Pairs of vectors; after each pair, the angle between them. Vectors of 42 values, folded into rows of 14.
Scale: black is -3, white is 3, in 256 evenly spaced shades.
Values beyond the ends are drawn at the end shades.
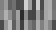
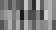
nearly parallel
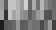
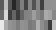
nearly opposite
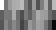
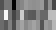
partly opposed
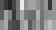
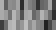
partly opposed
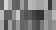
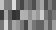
partly opposed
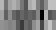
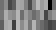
partly opposed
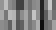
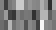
nearly opposite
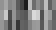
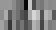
nearly parallel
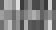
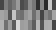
partly aligned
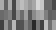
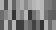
nearly parallel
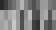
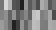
partly opposed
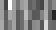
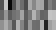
nearly opposite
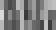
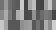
partly aligned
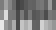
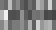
partly aligned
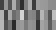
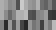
orthogonal
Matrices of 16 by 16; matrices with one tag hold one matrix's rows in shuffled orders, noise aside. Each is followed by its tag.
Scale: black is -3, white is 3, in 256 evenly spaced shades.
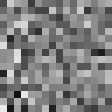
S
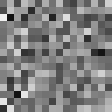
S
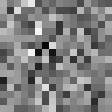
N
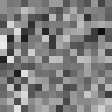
S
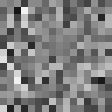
S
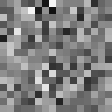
N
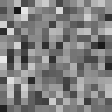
S
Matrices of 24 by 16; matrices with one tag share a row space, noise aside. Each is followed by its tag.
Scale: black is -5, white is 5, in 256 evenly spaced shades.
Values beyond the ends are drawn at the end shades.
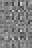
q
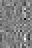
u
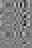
u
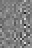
u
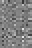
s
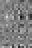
q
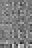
q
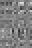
q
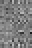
q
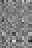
s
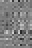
q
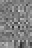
q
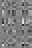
s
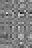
q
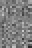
s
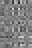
q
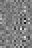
u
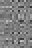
q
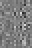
u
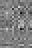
q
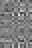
q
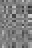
s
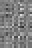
q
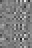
u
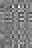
q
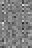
s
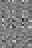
s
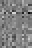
s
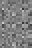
s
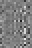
u
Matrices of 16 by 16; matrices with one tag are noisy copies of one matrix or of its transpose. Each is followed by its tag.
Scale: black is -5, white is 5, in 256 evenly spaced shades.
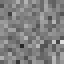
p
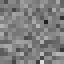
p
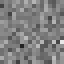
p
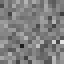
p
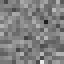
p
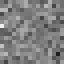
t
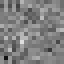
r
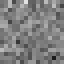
t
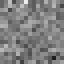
t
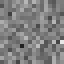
p
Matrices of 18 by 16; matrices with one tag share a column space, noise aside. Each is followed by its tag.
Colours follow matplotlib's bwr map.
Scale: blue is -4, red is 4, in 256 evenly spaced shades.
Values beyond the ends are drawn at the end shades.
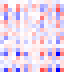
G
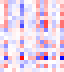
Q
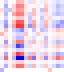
Q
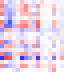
Q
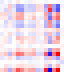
G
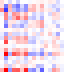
G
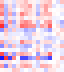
Q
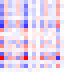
Q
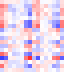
Q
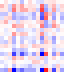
G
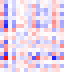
Q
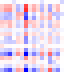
G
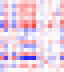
Q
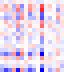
G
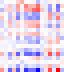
G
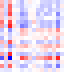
Q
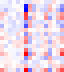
G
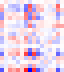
G
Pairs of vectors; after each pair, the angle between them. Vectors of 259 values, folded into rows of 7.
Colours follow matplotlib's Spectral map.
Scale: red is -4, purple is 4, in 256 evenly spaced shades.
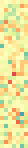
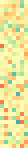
nearly opposite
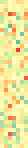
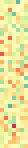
partly opposed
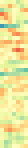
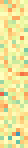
orthogonal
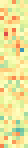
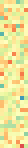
orthogonal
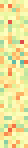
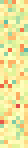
orthogonal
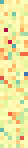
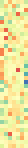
partly aligned
